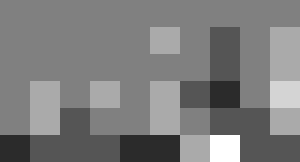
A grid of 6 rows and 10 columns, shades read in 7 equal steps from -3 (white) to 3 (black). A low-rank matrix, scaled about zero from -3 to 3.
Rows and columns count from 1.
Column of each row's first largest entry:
1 8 8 8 3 1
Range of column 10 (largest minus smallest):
3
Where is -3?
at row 6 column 8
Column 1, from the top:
0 0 0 0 0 2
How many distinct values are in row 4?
5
